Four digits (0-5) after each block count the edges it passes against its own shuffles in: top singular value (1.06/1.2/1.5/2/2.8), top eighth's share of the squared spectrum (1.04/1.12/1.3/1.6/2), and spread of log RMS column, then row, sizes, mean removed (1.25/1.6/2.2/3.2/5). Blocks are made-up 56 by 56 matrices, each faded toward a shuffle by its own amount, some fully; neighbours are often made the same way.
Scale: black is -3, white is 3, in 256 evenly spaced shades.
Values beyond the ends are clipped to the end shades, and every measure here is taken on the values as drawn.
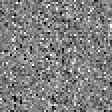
1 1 2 0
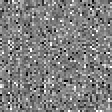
3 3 2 0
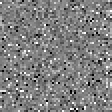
2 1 0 0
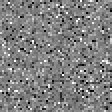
2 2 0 1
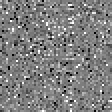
3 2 0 0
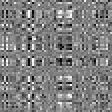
5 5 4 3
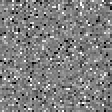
2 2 0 0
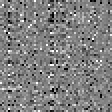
4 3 2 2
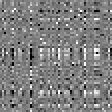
5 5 3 3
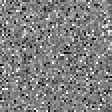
3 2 0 0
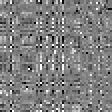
5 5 3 3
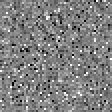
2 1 0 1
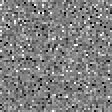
1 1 0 0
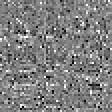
3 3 1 1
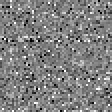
1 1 0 2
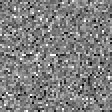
1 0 0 1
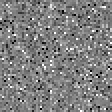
0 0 0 0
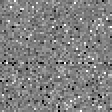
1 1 0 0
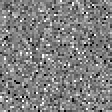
0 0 0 0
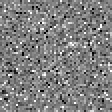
2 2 0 1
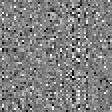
4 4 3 1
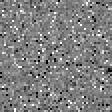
0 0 0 0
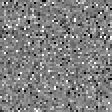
0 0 0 0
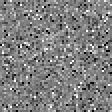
0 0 0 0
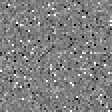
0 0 0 0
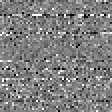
2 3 0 3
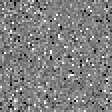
2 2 0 0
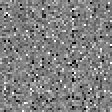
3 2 1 0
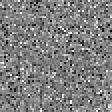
0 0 0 0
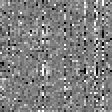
3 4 3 1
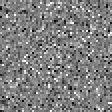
2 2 1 0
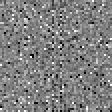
3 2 1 0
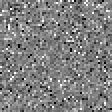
1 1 0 0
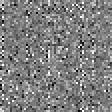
3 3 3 0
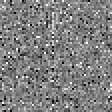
2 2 1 0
